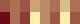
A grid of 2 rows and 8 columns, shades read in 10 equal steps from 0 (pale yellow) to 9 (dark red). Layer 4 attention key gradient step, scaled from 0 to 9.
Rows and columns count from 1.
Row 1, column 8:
5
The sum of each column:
15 10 13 3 8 11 2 11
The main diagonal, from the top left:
6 5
